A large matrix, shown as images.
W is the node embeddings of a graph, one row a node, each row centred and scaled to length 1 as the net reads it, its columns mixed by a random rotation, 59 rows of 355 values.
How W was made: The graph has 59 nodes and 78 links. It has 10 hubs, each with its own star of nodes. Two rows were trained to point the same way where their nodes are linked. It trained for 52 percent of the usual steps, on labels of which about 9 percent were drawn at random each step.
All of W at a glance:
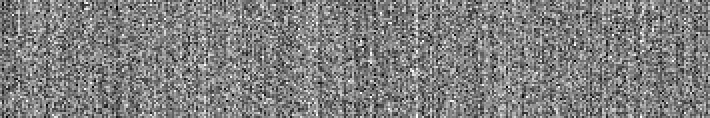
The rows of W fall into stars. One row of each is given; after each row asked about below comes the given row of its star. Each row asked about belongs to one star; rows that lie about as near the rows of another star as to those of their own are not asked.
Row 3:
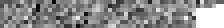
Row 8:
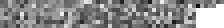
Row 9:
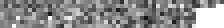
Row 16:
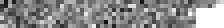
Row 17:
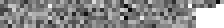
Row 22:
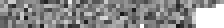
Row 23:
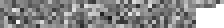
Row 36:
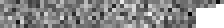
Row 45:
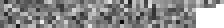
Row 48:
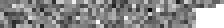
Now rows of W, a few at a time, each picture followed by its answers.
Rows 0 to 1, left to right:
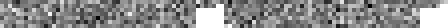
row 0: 8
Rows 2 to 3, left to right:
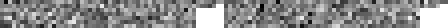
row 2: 8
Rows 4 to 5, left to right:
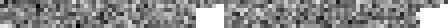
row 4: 3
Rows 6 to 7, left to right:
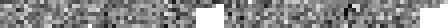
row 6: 17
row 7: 16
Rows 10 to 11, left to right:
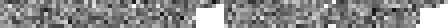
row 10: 17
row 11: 9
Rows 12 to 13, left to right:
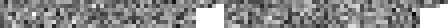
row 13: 36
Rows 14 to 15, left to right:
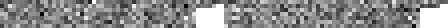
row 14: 17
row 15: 9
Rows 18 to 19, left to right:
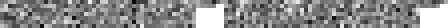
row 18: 45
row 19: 22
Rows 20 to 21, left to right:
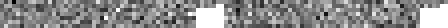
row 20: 16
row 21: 16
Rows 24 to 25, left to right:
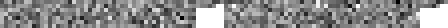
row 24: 23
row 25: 17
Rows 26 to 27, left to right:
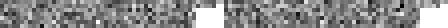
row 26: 48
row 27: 48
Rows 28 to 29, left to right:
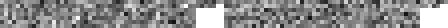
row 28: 22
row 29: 23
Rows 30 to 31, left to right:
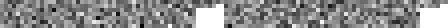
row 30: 23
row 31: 48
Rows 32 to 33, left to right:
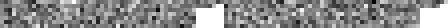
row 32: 9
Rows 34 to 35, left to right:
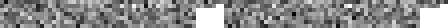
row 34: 45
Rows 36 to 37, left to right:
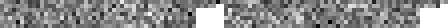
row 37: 22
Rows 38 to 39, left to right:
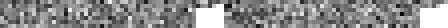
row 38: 36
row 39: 23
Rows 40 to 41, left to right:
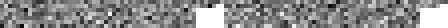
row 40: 22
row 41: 9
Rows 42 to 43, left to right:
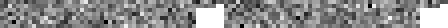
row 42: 36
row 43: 45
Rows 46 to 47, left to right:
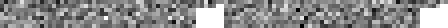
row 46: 22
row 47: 9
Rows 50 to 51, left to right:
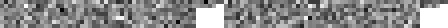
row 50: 45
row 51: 3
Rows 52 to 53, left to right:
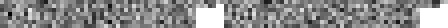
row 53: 22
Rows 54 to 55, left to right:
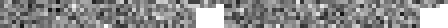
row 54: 23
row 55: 23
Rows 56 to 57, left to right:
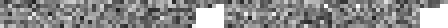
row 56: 9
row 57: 8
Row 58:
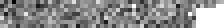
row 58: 16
